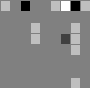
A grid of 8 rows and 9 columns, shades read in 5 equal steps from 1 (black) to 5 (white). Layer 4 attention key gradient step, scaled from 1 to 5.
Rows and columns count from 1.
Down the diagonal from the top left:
4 3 3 4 3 3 3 4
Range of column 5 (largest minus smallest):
0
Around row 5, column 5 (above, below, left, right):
3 3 3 3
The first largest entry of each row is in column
7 1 4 4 8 1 1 8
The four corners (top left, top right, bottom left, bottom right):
4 4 3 3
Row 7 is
3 3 3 3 3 3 3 3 3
